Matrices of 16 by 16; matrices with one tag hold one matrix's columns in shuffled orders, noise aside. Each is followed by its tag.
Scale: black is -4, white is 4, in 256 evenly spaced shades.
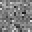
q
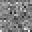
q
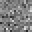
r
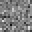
r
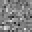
r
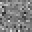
q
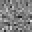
r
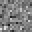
r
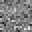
r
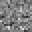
r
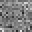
q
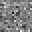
q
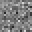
q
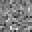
r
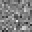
r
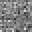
q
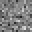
r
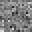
q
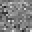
q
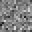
r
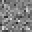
r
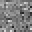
q
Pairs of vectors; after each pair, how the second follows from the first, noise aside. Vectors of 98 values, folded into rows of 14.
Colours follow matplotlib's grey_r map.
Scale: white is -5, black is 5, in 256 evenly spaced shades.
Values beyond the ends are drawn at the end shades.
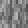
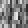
scaled up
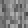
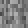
reversed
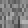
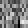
scaled up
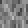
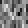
scaled up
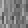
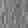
shrunk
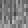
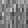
reversed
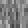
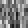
scaled up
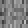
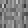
reversed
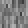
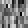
scaled up
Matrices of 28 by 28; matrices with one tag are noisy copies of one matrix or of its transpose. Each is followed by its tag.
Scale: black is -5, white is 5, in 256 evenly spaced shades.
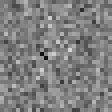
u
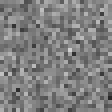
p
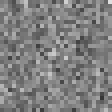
u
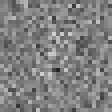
u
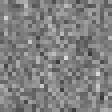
u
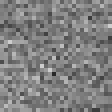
p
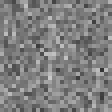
u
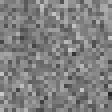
p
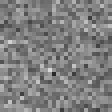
p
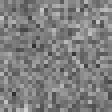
p
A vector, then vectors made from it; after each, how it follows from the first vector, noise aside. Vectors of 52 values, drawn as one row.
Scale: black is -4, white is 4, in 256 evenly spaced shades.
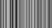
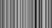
reversed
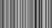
reversed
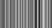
reversed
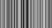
wrapped around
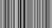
wrapped around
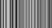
copied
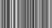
negated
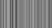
shrunk
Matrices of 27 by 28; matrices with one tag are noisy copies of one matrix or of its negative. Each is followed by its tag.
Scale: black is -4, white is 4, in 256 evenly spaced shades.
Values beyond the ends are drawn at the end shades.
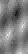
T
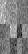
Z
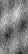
T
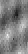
T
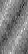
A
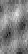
T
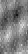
T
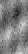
T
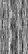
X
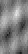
T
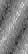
A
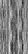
X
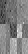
Z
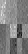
Z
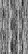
X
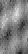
T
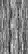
X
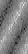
A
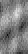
T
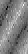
A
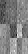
Z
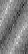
A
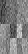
Z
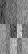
Z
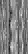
X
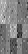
Z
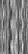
X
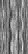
X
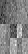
Z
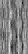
X
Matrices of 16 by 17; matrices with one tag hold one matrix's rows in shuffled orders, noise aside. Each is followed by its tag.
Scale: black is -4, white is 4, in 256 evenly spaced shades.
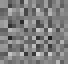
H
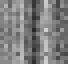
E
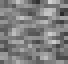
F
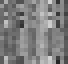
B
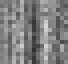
E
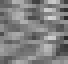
F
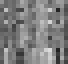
B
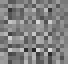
H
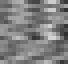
F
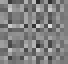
H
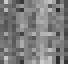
B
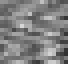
F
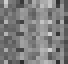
B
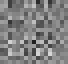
H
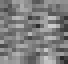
F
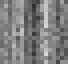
E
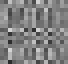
H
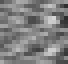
F
